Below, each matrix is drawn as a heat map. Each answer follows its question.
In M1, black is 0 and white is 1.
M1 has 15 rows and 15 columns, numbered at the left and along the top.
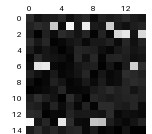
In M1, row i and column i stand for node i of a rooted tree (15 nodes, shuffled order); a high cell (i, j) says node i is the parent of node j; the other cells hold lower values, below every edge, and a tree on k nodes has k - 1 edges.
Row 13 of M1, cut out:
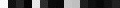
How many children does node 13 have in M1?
4
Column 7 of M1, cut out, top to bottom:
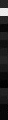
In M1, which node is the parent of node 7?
1
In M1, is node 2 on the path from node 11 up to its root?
yes
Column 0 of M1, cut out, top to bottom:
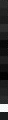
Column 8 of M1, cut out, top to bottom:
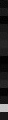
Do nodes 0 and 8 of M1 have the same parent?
yes
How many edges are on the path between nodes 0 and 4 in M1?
2
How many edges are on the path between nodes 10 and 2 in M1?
3
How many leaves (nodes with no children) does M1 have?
11
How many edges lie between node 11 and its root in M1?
2
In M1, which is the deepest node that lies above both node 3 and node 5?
1
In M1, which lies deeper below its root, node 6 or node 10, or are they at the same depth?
node 10
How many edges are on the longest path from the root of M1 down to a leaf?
2
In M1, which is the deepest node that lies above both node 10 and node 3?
1
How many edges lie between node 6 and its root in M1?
0
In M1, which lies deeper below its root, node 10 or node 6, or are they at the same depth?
node 10
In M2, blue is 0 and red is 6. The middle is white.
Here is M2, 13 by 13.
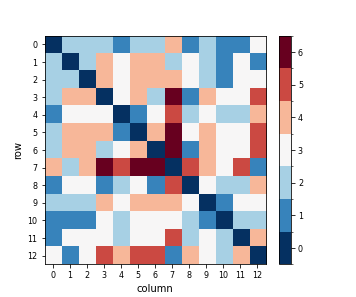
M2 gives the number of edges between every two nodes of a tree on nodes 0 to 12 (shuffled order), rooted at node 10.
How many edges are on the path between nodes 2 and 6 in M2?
4
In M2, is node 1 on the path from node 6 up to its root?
no
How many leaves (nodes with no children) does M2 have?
7
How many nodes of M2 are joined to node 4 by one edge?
2
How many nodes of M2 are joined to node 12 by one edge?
2
